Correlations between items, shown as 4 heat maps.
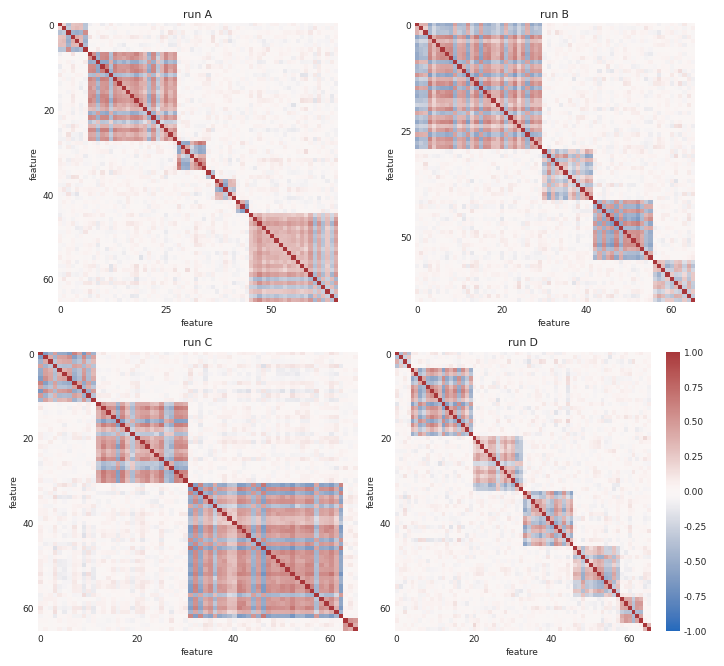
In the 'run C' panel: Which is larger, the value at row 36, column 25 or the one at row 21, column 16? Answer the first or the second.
the first
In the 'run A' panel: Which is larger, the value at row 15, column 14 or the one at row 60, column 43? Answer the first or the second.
the first
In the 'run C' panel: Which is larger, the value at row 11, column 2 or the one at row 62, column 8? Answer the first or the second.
the first
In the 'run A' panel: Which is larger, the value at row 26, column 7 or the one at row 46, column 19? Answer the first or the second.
the first
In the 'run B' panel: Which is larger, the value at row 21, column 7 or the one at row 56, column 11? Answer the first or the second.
the second
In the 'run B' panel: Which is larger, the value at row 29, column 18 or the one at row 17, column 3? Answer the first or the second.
the second
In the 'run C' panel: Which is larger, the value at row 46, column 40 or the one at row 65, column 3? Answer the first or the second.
the second
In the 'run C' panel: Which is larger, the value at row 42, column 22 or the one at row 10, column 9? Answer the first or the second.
the first
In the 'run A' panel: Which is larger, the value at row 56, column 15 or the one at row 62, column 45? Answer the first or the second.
the first
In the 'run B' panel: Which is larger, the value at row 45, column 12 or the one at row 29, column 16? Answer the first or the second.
the second
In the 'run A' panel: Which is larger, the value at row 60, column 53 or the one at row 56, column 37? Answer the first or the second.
the second
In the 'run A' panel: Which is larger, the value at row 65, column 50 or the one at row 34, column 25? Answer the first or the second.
the first
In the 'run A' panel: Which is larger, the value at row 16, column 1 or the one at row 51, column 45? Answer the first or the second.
the second
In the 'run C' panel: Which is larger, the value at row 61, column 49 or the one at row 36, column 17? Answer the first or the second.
the first
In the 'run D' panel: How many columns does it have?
66
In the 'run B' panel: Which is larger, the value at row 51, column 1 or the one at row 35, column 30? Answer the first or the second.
the first
